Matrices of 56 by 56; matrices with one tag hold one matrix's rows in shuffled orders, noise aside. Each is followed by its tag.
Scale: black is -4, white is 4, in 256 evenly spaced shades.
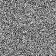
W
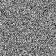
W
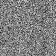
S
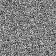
W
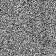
S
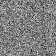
S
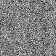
S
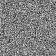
W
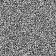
W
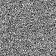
W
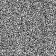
S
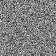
W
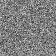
W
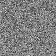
W
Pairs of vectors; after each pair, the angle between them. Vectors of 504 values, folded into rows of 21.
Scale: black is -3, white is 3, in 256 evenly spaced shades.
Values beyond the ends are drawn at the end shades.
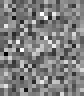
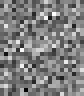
nearly parallel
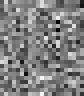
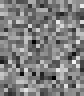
partly opposed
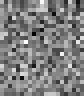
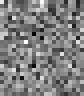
nearly parallel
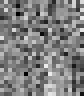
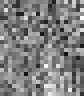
nearly parallel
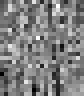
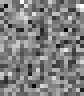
orthogonal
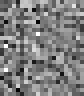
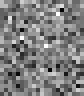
orthogonal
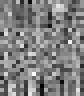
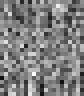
nearly parallel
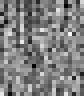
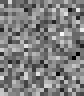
orthogonal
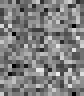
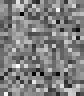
partly opposed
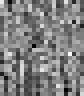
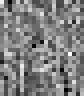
nearly parallel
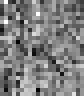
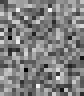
partly opposed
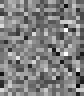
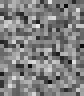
partly aligned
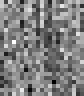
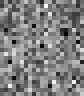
partly opposed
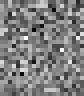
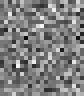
nearly opposite
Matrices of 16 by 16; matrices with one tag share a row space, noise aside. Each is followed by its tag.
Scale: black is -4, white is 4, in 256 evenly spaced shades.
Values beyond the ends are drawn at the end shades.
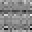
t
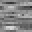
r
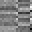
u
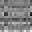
t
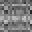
t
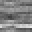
r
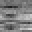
r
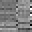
u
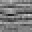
r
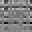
t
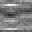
r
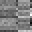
u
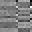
u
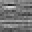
r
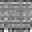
t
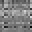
t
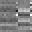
u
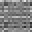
t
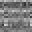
t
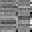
u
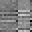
u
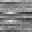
r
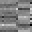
u
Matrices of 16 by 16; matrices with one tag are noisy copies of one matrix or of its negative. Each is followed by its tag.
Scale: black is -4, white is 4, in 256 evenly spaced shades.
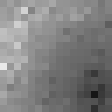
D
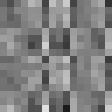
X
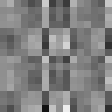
X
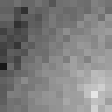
D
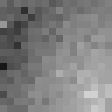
D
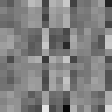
X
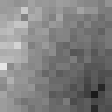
D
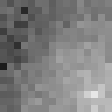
D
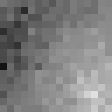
D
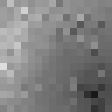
D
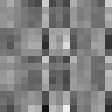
X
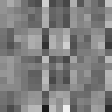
X
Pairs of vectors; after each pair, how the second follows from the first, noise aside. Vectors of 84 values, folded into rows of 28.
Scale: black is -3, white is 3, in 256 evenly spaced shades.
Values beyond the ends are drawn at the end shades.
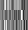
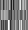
wrapped around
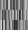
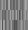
shrunk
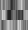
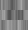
shrunk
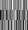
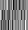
wrapped around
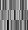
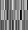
wrapped around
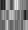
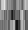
wrapped around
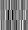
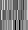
wrapped around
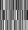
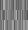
shrunk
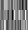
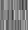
shrunk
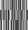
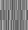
shrunk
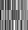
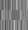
shrunk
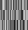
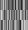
wrapped around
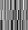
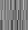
shrunk
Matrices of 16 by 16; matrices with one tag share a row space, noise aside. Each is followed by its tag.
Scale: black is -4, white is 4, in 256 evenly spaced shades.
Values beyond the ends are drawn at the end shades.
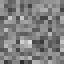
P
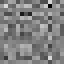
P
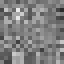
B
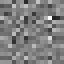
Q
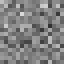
P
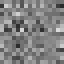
B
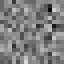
Q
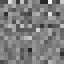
P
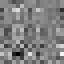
B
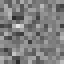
B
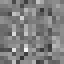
Q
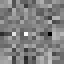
Q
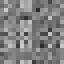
P
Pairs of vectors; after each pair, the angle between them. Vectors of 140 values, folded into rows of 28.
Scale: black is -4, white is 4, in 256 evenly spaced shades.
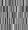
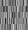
nearly parallel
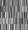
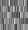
orthogonal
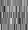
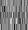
nearly parallel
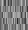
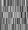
nearly parallel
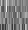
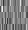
orthogonal
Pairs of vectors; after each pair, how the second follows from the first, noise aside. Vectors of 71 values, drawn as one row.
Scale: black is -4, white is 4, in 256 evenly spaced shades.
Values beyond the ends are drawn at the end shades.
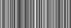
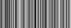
negated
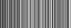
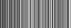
copied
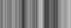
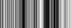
scaled up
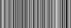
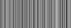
shrunk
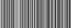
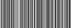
copied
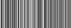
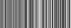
reversed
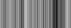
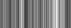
negated
